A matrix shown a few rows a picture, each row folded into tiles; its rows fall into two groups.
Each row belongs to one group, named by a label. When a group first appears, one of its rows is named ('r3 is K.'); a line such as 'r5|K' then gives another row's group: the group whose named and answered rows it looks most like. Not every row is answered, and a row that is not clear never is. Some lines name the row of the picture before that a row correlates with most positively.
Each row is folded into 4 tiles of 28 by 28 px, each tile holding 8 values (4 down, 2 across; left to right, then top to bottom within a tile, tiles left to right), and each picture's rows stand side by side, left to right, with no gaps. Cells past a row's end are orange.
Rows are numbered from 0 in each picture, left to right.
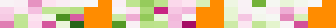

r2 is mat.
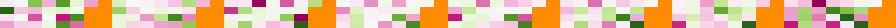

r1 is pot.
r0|mat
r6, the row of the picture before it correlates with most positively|0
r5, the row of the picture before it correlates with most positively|0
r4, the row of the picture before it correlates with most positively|0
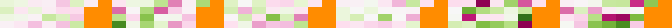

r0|pot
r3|pot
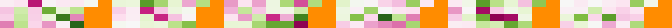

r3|pot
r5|pot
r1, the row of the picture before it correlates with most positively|5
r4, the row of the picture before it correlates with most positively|5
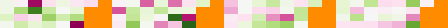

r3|pot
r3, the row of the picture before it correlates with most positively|3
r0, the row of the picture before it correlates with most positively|2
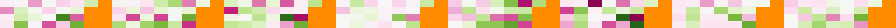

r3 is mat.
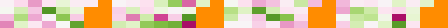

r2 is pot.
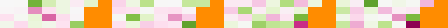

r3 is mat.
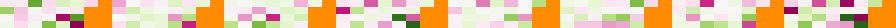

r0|mat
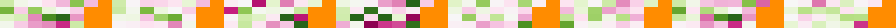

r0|pot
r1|pot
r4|pot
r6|pot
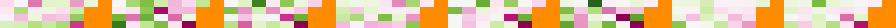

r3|pot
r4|mat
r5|mat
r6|mat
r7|mat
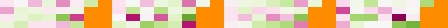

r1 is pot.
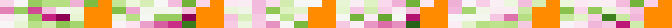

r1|pot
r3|pot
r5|pot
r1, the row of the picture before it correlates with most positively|0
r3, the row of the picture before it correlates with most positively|0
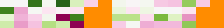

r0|mat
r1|pot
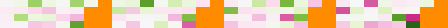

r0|pot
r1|mat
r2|mat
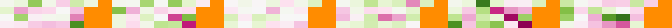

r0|pot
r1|mat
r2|mat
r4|mat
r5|pot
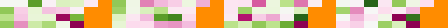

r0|mat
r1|pot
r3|mat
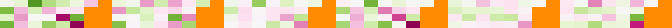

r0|mat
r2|mat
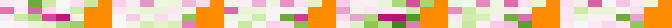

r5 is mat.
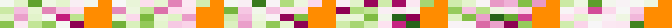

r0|mat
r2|mat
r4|pot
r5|pot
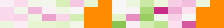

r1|mat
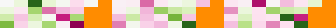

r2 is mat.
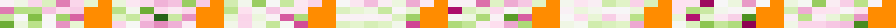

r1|pot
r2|mat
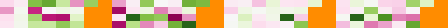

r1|pot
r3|pot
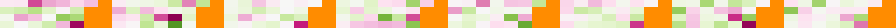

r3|pot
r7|mat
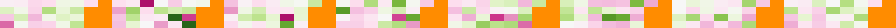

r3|mat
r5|pot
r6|pot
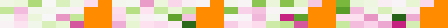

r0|mat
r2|mat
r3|pot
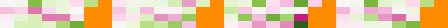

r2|pot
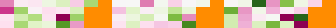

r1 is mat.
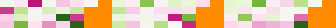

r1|mat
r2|pot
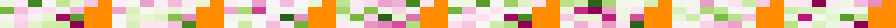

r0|mat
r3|pot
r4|mat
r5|pot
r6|pot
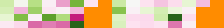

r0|pot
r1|pot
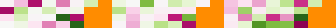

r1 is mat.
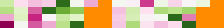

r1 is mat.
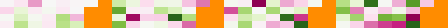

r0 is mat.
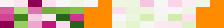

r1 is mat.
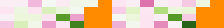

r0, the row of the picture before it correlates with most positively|0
